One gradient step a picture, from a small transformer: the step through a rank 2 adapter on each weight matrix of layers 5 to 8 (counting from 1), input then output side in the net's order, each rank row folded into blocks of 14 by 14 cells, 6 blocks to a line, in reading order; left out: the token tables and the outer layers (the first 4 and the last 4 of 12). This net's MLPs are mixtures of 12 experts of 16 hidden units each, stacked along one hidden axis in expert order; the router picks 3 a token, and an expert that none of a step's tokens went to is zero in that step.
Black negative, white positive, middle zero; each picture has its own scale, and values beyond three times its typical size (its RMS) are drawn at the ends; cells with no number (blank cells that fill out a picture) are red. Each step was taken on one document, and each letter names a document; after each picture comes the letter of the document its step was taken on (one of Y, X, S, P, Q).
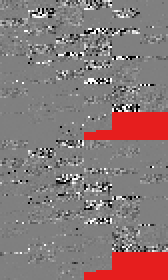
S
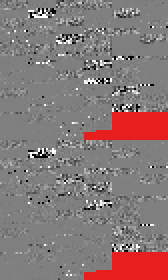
S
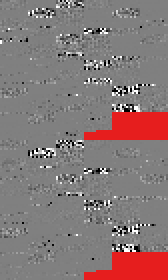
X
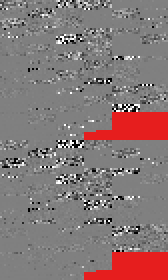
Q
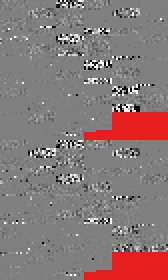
X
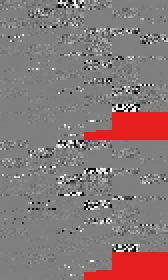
Q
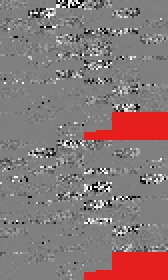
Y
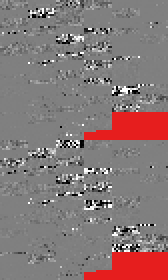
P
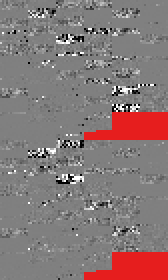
P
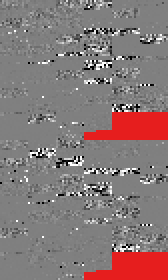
S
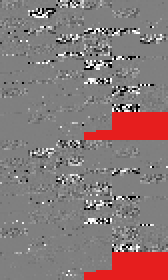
S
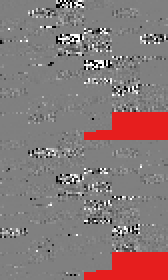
X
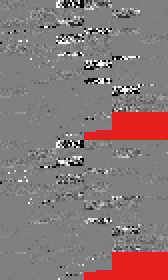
P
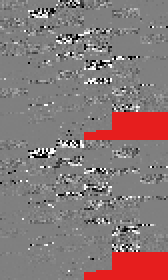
S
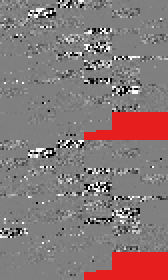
Y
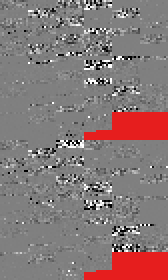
S
